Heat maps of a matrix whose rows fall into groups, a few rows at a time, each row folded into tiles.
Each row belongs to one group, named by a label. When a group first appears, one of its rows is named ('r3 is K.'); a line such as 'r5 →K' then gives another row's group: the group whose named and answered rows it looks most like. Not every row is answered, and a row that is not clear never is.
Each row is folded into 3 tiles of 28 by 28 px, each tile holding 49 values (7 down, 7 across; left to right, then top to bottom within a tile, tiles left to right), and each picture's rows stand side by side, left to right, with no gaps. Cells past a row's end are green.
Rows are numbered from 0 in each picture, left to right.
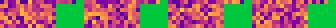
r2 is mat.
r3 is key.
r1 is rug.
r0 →mat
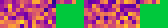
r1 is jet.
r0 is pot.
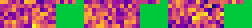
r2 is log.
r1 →rug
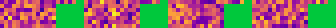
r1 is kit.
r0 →key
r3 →key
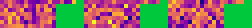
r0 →rug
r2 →log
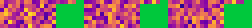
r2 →log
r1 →mat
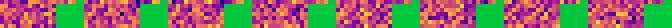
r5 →pot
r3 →jet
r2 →kit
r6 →key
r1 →kit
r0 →mat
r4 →kit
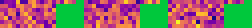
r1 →jet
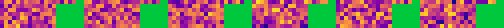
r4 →key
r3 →log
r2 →mat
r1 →key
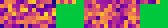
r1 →rug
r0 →log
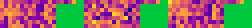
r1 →pot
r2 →rug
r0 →rug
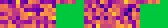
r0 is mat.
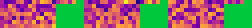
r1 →jet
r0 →jet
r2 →key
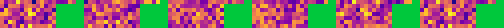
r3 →rug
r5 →kit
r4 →kit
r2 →log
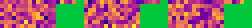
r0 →pot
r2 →rug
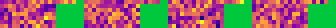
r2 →jet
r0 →jet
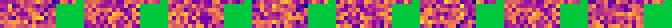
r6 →log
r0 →pot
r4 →mat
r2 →rug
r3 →pot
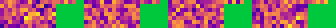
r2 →key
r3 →jet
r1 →mat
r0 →log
